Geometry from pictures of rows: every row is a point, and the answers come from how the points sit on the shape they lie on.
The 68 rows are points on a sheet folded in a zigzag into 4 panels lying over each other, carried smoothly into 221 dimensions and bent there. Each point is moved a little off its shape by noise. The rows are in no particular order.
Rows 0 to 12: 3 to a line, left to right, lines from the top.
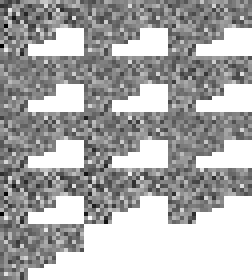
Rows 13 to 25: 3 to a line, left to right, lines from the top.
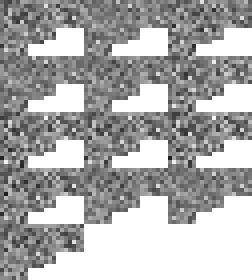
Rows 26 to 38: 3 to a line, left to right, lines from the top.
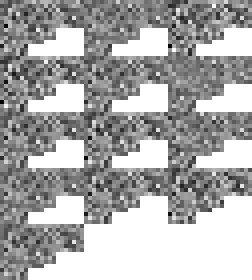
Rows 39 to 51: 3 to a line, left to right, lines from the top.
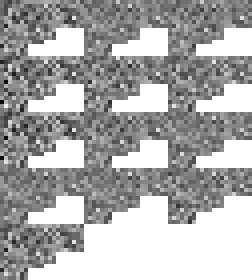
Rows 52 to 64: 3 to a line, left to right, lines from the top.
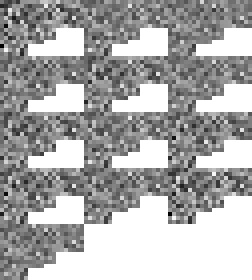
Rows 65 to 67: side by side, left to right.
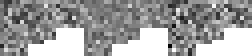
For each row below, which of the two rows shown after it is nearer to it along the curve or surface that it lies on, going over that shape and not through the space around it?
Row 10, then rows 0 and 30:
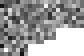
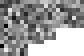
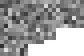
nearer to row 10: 0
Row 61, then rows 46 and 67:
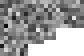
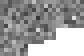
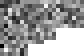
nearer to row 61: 67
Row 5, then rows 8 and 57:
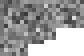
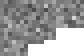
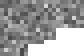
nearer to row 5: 8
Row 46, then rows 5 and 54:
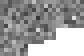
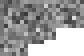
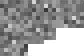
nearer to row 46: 54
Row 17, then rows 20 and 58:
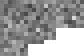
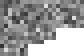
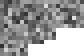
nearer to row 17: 58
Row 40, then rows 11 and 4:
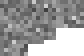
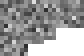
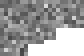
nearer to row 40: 4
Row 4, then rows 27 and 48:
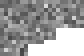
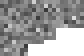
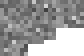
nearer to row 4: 48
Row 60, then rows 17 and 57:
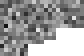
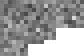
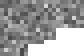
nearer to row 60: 57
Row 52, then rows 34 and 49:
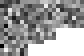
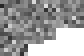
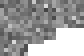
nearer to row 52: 34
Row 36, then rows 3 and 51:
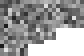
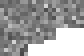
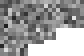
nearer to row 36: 51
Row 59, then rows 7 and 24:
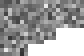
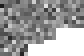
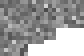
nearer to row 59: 24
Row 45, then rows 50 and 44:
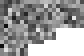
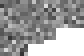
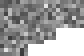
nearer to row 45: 50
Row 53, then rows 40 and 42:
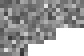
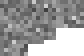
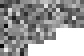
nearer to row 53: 40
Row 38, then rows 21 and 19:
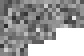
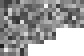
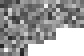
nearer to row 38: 21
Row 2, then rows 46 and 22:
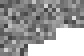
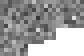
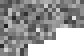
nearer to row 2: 22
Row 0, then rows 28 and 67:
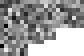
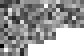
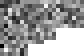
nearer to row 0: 67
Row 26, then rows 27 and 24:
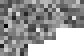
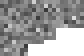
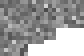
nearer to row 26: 27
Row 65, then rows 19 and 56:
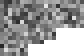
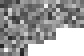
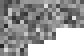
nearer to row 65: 56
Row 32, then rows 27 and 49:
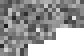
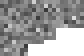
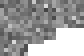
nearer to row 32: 27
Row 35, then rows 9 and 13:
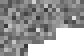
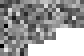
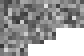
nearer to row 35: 9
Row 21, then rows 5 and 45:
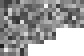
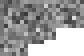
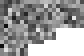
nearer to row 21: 5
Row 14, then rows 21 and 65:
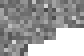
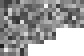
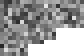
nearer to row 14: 21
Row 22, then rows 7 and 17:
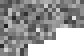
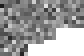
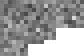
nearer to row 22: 7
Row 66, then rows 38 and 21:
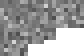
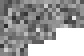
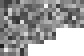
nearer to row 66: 21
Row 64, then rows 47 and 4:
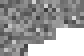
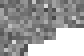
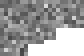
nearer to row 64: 47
